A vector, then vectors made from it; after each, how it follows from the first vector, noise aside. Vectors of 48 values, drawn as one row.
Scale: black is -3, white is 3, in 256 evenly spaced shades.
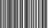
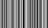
negated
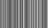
shrunk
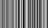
negated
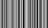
negated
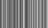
shrunk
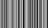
negated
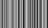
negated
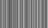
shrunk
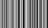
negated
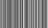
shrunk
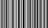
negated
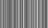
shrunk
